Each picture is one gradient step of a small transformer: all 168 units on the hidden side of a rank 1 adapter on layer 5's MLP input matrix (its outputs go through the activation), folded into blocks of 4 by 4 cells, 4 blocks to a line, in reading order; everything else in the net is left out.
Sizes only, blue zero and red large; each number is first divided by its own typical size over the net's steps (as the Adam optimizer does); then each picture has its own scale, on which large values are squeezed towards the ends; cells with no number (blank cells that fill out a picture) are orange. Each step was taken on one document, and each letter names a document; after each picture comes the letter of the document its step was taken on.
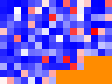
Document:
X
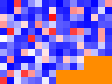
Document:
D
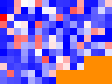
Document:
D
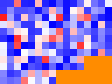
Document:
D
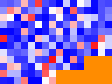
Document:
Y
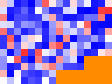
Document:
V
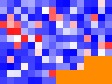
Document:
D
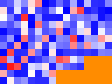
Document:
Y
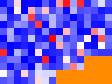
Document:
X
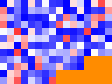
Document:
V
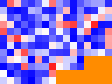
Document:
V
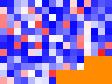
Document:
D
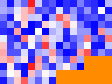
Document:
Y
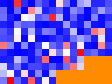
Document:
X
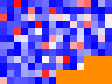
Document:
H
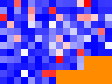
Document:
H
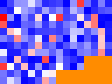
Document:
D
